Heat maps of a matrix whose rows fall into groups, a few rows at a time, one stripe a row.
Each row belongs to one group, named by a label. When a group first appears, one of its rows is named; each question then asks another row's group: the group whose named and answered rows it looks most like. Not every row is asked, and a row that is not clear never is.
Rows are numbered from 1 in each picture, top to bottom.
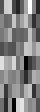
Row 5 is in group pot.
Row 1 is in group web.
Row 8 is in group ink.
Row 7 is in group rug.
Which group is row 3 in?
web
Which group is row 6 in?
pot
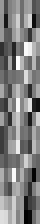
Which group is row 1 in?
rug
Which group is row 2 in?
rug
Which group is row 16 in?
pot
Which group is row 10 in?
ink
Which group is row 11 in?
ink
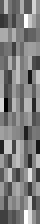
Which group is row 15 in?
rug
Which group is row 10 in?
pot
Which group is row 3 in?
pot
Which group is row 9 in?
rug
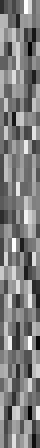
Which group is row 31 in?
rug
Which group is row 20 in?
pot
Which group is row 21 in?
rug
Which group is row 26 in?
pot
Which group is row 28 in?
web
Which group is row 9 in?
ink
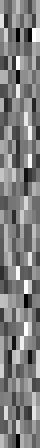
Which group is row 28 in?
rug
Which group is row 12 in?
web
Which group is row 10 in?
web
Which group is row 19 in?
web
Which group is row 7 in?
ink
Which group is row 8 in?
rug
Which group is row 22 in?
pot
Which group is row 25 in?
ink
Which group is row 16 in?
ink
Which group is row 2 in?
rug
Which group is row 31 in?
ink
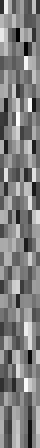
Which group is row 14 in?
rug
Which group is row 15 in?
web
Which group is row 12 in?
web
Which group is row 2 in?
pot
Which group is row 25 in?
web
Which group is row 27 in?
ink
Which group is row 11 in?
rug
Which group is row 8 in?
rug
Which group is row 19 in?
web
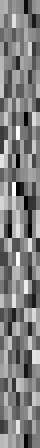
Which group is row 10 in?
ink
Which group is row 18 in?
web
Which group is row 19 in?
ink
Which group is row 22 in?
pot
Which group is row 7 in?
rug
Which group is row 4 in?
rug
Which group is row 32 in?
pot
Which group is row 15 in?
pot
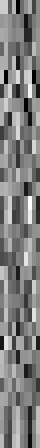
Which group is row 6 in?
rug
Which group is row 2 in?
pot
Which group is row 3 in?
pot
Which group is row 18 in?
web
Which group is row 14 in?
pot
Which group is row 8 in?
pot
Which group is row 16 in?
web
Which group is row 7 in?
web
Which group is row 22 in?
pot
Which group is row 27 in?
pot
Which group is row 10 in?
ink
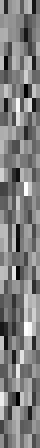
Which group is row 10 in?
pot
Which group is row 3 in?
pot
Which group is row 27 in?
ink
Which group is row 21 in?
rug
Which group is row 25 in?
rug
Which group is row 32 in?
rug
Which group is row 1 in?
rug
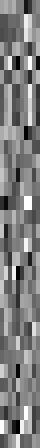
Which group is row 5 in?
web
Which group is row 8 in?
web
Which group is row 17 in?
rug
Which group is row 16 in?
pot
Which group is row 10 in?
pot
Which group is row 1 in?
pot
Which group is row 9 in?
web
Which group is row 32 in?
ink
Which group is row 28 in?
ink
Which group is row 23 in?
web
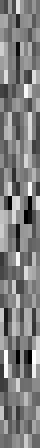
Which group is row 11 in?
rug
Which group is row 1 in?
ink
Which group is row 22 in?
ink
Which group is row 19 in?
ink
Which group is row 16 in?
pot
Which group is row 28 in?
ink
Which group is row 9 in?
web
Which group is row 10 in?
web
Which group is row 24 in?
rug
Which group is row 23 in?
rug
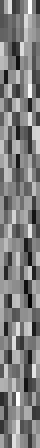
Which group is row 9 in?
web
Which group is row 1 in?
web
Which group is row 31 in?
ink
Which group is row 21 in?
pot
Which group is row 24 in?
rug
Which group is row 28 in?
pot
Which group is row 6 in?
rug
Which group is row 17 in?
web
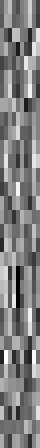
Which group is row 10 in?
ink
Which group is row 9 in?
ink
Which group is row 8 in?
pot
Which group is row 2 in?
web
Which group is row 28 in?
pot
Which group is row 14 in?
ink
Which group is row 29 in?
ink
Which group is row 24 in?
web
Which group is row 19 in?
pot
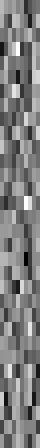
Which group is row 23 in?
rug
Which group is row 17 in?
pot
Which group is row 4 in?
ink
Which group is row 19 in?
pot
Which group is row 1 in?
pot
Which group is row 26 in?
pot
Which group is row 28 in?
rug
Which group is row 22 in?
ink
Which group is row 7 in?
ink
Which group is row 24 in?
web
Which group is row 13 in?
pot
